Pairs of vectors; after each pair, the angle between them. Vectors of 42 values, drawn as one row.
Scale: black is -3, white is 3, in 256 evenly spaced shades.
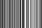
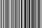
nearly opposite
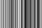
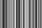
partly opposed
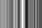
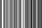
partly aligned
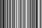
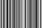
partly aligned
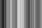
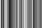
orthogonal
